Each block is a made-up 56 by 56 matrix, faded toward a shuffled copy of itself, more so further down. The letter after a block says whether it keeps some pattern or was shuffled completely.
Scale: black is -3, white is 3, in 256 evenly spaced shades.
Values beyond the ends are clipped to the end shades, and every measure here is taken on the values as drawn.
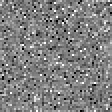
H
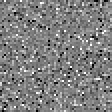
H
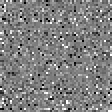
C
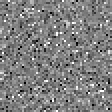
H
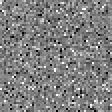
H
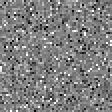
H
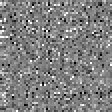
C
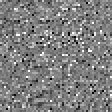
C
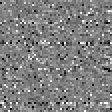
C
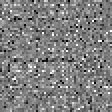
C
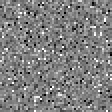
H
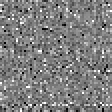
C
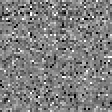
C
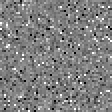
H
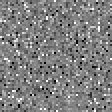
H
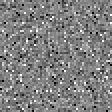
H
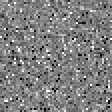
H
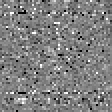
C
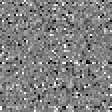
C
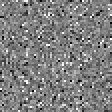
C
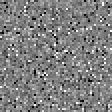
H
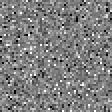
H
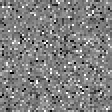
H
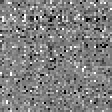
C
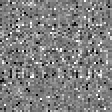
C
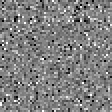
C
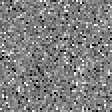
H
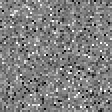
H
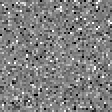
H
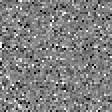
C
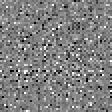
C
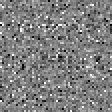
C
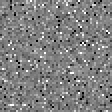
H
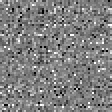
C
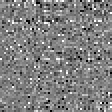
C
